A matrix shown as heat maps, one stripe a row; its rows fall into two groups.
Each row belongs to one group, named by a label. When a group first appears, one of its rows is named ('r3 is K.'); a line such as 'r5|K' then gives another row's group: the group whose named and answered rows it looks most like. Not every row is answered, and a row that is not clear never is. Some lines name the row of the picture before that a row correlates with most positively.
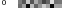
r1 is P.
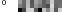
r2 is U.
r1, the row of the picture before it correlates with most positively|0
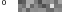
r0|U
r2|P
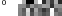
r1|P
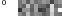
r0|P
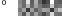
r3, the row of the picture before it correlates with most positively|3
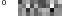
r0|U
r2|P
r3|P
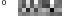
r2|P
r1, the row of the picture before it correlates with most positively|1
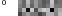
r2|P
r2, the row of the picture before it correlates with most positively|2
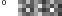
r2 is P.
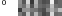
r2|U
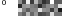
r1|U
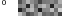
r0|U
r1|P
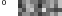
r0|U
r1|U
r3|U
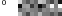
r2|U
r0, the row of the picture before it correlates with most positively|2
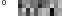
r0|U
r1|U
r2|P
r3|P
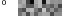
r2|U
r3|P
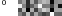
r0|P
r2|P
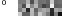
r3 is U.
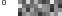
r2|P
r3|U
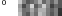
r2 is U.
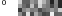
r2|U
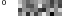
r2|U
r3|P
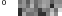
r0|P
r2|U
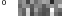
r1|U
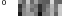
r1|U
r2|U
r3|U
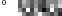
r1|U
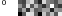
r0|U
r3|U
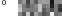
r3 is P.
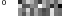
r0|U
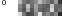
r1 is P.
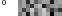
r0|P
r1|U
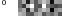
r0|P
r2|P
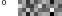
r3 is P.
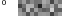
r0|P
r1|U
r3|P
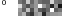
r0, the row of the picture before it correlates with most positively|2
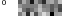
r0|U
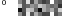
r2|U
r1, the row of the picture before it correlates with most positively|2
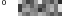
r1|U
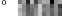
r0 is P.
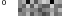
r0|P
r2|U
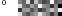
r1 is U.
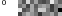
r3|U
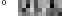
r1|P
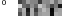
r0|U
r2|P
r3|P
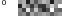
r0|P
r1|U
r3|P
